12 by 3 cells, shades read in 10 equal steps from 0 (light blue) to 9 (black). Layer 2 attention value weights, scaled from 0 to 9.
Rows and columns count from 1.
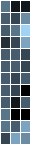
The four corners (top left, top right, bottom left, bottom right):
4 8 6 3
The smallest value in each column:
4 2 0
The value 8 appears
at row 1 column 2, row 1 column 3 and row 9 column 2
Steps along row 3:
down down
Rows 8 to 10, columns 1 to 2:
5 6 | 5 8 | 4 9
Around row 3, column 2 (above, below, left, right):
6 6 5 0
